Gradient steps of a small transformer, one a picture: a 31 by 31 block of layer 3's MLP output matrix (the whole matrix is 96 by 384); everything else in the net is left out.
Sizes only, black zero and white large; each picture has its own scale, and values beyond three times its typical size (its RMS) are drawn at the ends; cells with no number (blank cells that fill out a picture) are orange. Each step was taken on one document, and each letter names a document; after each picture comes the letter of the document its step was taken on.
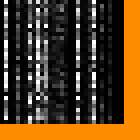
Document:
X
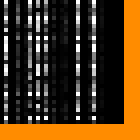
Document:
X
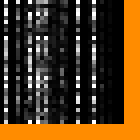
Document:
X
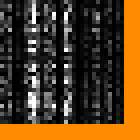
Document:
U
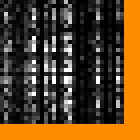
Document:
U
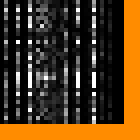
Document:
X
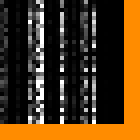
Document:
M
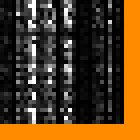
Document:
U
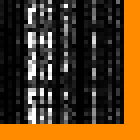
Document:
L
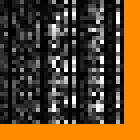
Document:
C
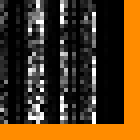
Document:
M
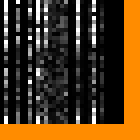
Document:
X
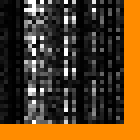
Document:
L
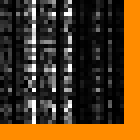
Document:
U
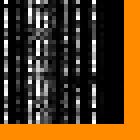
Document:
X
